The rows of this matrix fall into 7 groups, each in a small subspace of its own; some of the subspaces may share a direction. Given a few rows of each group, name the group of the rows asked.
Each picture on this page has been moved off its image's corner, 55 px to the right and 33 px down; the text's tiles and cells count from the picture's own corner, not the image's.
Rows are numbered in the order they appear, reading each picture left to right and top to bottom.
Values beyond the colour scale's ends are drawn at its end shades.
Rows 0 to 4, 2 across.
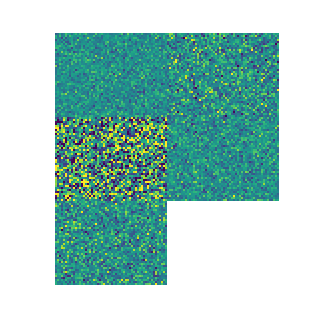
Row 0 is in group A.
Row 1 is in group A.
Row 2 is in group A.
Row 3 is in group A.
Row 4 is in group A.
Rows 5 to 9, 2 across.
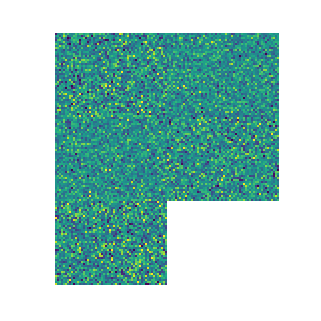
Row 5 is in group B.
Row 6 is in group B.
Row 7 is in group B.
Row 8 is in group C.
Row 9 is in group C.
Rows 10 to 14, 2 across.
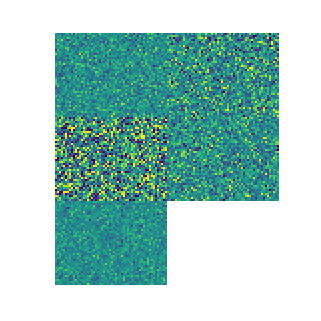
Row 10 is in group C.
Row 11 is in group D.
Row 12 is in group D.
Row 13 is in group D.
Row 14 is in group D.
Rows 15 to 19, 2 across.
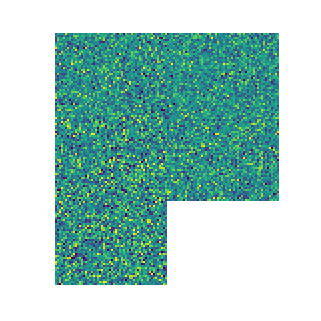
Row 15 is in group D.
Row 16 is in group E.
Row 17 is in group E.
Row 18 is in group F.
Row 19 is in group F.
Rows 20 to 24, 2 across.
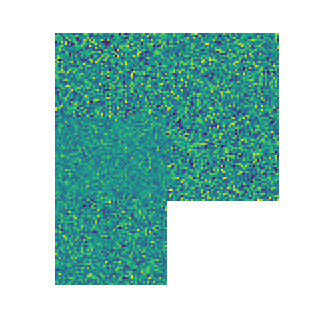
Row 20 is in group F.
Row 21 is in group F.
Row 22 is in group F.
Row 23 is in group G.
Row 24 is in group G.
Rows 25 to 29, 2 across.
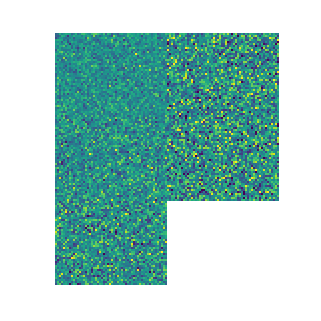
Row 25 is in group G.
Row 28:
G
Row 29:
F
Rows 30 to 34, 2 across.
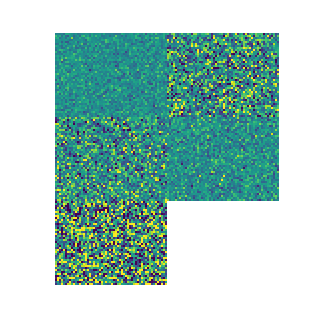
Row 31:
G
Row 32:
G
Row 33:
C
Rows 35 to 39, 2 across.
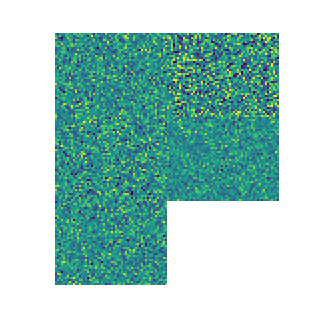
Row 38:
G
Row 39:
E
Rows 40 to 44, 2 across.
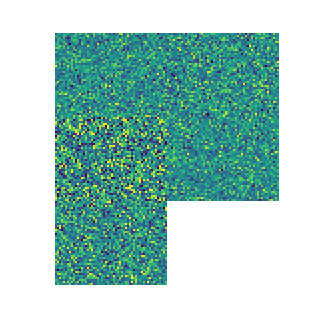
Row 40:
B
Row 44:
G
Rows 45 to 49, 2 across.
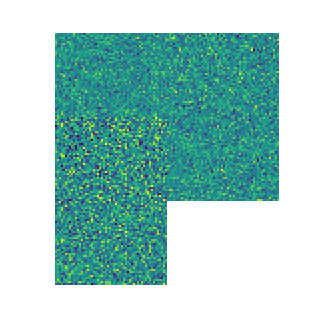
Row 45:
F
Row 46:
A
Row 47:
F
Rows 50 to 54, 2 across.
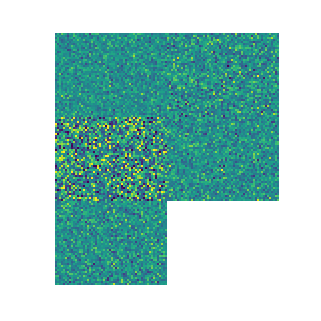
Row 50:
D
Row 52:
C
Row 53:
C
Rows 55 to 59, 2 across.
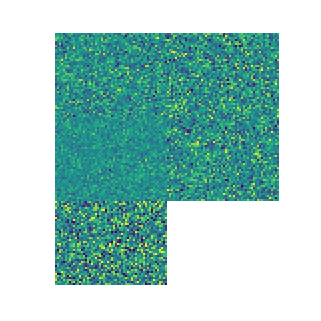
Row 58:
E
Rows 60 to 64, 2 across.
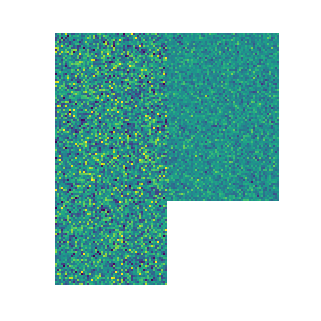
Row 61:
A
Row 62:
E
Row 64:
D
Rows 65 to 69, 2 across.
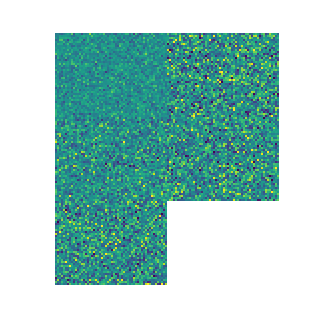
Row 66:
D
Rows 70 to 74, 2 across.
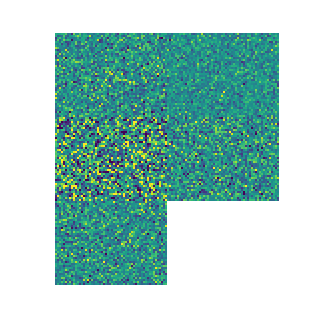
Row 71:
C
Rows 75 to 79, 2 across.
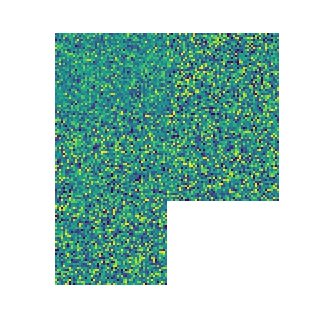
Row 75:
A
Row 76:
F
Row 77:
G
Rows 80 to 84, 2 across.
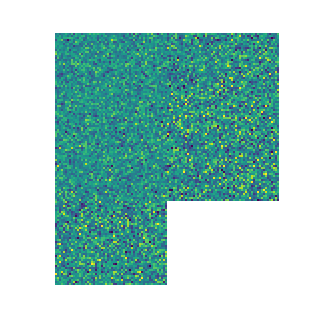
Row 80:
D
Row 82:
C
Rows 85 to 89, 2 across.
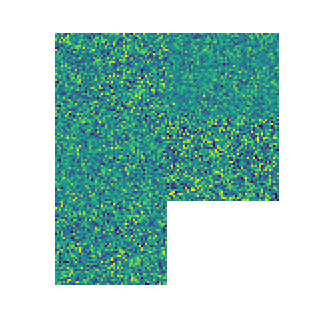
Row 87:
E
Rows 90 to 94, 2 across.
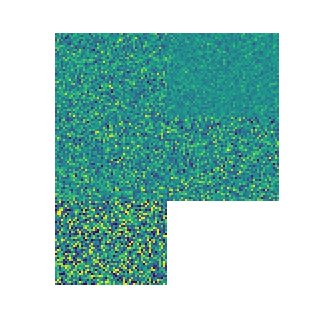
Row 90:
C
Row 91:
F
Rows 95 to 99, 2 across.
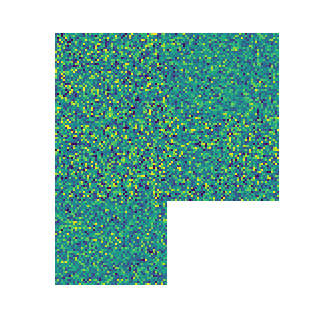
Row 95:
F
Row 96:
D
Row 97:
A
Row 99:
A
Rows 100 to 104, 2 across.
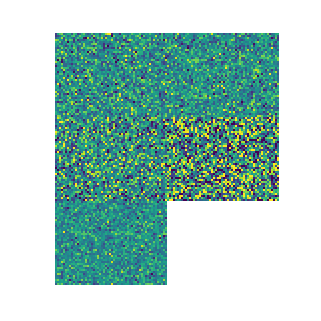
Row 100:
G
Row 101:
E
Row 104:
D
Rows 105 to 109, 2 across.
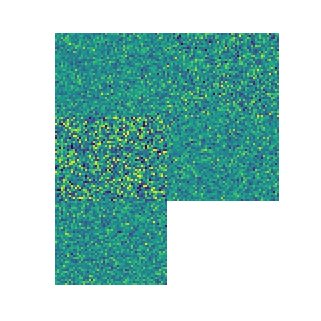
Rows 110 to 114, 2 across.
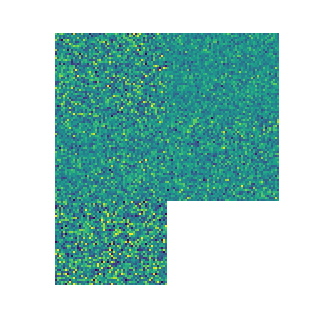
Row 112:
E
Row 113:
E
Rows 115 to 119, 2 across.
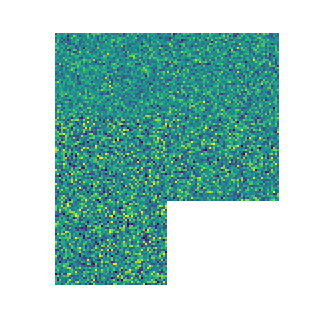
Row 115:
D
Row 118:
F
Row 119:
E
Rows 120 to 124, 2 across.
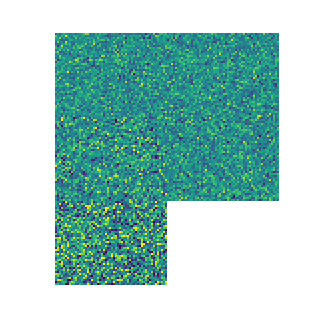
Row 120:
F
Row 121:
G
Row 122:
F
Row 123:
A
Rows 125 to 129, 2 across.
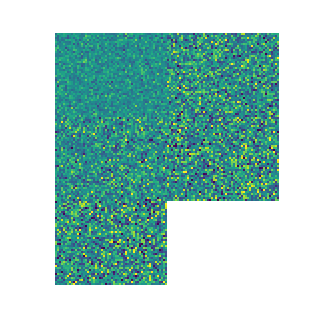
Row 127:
G
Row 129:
E
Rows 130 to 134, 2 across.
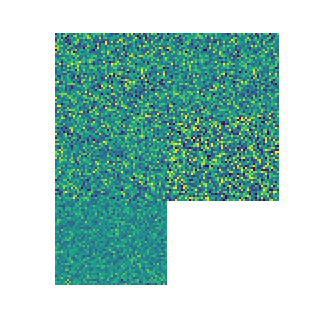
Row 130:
E
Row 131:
E
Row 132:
D
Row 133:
C
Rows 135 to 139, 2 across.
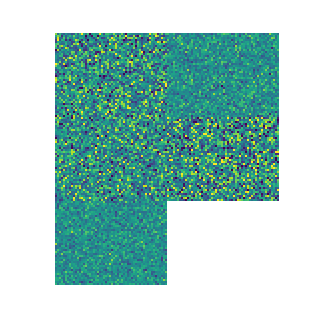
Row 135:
C
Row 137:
C
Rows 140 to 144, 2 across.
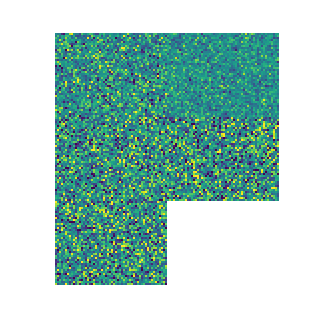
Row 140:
D
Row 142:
F
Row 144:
G
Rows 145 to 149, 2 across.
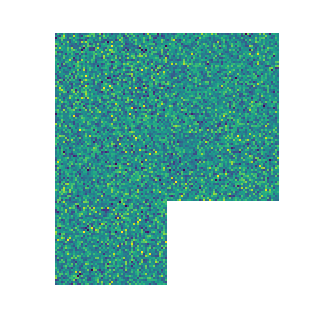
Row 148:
B
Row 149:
F
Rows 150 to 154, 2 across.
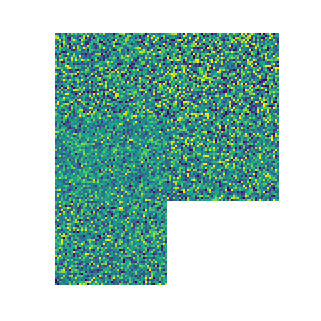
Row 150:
B
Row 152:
E
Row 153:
A
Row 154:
D
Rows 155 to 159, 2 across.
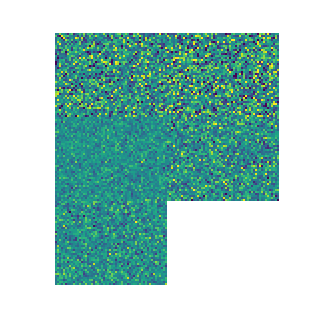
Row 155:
F
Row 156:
A
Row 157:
G
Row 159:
G
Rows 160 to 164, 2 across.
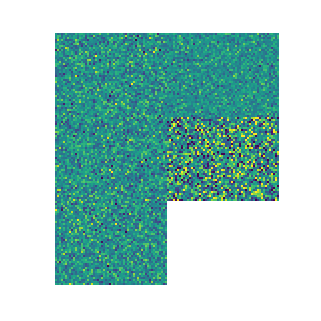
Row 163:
F
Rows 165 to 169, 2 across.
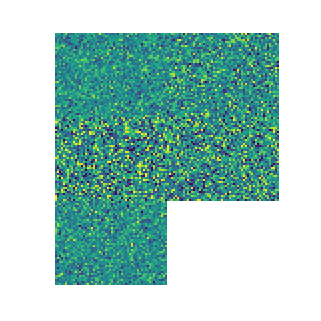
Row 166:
D
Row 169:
F
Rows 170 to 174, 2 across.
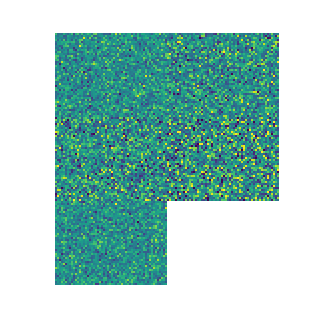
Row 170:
G
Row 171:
A
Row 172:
E
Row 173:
C
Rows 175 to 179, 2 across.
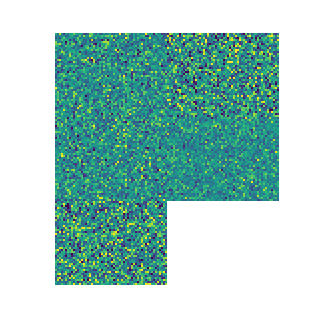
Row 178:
D
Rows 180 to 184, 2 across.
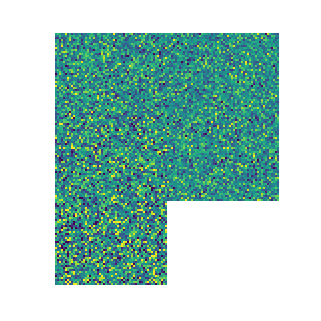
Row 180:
B
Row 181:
F
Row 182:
C
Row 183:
E
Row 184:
A
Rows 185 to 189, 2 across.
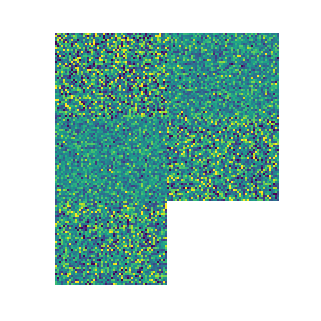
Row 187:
G
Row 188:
D
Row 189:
E
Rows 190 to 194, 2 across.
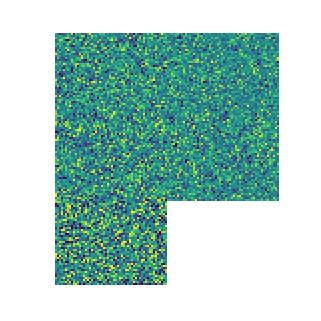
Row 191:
C
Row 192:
A
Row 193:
A
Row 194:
B
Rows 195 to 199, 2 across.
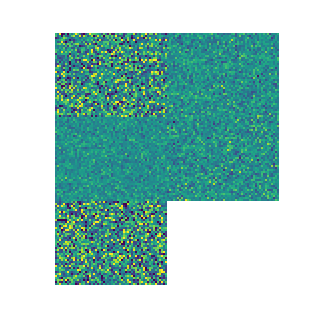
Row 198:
A
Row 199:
A
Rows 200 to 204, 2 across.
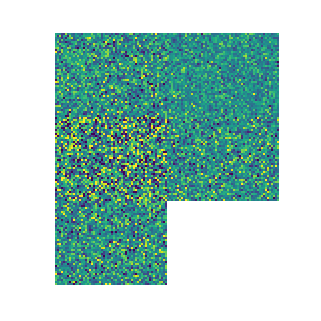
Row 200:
B
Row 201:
D
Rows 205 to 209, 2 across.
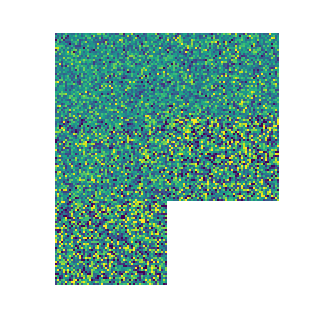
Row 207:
E
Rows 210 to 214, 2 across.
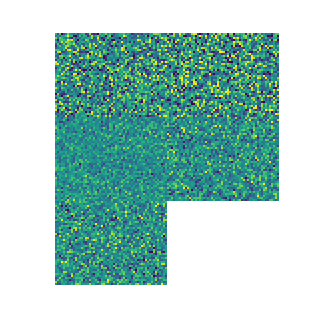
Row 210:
D
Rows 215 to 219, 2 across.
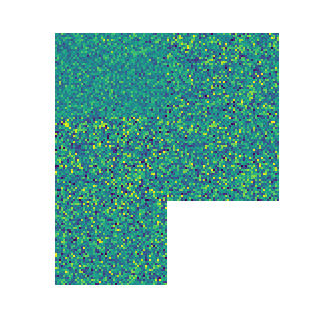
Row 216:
E
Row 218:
D
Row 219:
F
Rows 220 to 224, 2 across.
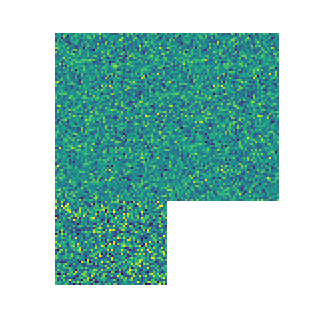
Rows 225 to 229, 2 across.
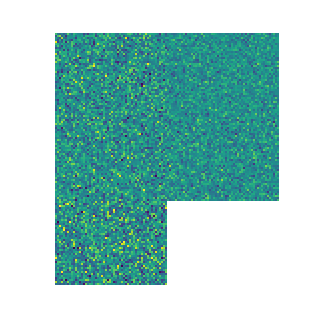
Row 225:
F
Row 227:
A
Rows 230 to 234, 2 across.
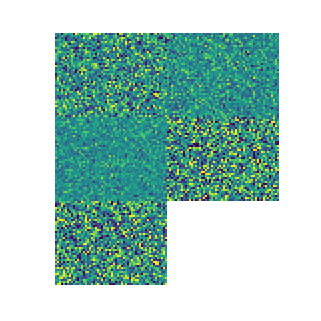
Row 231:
G
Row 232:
D
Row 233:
C
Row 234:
G
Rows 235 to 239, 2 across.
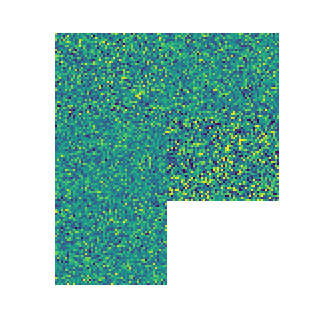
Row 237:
F
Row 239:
A
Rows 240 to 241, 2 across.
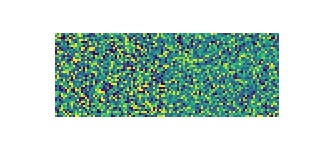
